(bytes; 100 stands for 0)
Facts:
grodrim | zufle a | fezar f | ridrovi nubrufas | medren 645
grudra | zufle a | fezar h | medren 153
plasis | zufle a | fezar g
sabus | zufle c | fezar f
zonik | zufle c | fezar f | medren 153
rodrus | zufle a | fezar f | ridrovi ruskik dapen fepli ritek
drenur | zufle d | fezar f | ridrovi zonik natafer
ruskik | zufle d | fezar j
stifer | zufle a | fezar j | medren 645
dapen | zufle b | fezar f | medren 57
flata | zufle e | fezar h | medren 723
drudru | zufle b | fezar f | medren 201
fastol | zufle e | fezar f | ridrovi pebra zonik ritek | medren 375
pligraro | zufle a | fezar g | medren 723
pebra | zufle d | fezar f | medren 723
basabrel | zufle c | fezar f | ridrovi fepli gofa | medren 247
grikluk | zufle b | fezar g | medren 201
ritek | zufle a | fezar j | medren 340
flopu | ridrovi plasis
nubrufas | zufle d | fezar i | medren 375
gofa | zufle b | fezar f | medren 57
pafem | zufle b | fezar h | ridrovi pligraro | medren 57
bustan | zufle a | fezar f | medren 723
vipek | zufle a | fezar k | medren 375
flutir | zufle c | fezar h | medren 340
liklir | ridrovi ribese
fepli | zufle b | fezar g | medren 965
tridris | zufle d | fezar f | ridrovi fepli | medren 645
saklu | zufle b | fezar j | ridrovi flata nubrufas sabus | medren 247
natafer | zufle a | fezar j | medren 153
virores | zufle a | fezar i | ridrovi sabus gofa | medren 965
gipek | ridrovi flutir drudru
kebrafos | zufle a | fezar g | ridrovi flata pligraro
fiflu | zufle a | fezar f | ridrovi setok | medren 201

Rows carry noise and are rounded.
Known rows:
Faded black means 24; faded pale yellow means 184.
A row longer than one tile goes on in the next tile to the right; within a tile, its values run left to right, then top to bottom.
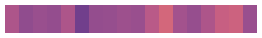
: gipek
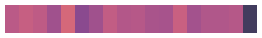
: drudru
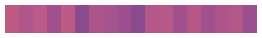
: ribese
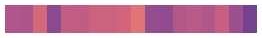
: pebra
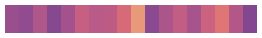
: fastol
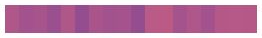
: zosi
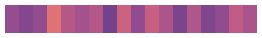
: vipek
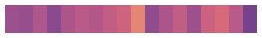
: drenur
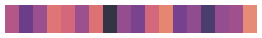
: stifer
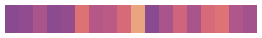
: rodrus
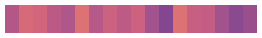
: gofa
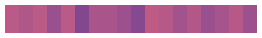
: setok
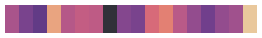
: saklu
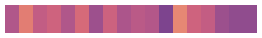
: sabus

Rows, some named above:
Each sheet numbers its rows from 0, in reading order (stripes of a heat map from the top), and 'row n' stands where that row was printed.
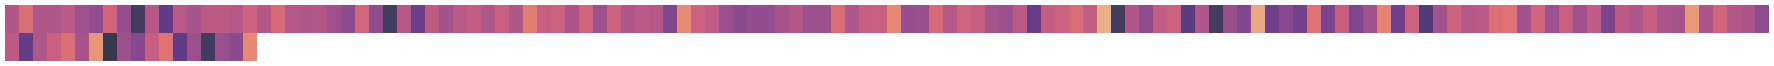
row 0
pligraro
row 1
pligraro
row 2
sabus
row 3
tridris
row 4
ritek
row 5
virores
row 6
grodrim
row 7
natafer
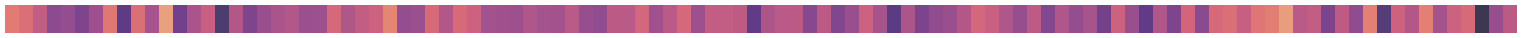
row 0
flutir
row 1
tridris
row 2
fiflu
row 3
plasis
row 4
kebrafos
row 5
flata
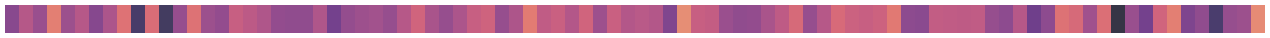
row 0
nubrufas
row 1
gipek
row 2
sabus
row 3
dapen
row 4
stifer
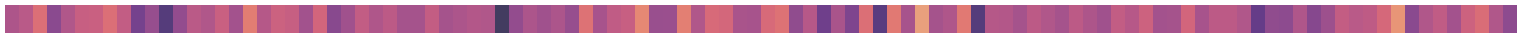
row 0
fepli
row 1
drudru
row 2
basabrel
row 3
pafem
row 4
bustan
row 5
fastol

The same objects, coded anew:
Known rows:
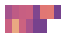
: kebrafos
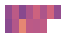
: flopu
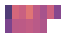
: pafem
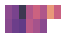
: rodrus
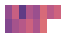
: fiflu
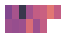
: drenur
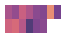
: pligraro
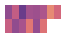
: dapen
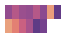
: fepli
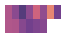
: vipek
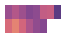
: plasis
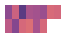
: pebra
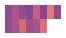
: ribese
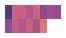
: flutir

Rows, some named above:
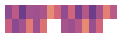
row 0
dapen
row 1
gofa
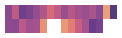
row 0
drudru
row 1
fepli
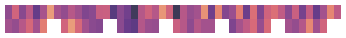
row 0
sabus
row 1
plasis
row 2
rodrus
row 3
ritek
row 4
grodrim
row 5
gofa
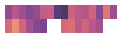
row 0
plasis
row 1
ruskik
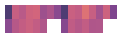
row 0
grudra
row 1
pafem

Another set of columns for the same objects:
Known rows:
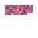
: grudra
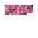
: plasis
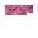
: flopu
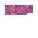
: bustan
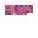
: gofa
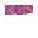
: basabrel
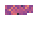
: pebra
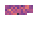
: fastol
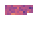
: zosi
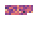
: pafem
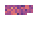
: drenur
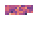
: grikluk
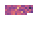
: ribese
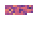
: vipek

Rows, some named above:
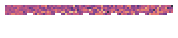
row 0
zosi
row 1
stifer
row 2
saklu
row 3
pafem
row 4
ruskik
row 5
plasis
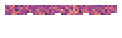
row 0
sabus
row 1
rodrus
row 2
flata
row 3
rodrus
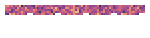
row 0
fepli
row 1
virores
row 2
flutir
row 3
grodrim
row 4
grikluk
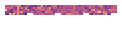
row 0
pligraro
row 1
drudru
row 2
zosi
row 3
ritek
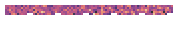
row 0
dapen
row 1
natafer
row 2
fastol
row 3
kebrafos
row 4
ruskik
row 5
nubrufas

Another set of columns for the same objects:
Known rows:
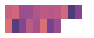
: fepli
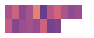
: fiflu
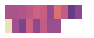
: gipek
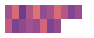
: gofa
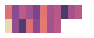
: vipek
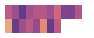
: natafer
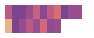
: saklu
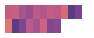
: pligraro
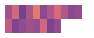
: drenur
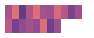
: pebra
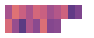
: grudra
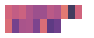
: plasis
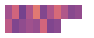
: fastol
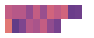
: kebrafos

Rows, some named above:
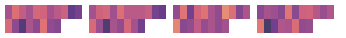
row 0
flata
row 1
pafem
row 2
drudru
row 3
virores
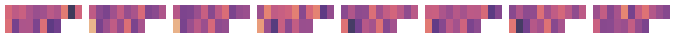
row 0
plasis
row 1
stifer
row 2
saklu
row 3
flutir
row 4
nubrufas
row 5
grikluk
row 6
nubrufas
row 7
grodrim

